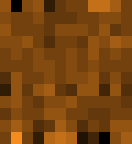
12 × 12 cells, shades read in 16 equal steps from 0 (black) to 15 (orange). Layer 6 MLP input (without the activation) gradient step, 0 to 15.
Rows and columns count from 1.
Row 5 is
7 8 7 8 7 7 8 7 9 7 8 7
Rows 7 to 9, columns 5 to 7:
8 7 8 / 10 6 5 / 8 8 9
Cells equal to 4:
2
